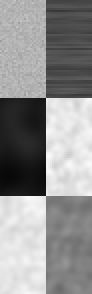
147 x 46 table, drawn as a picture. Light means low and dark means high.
It is made of 3 by 2 panels. Panel 1,1: low, fine-grained, faint in contrast. Panel 1,2: high, streaked across, faint in contrast. Panel 2,1: very high, smooth, faint in contrast. Panel 2,2: very low, blotchy, faint in contrast. Panel 3,1: very low, blotchy, faint in contrast. Panel 3,2: middling, blotchy, faint in contrast.
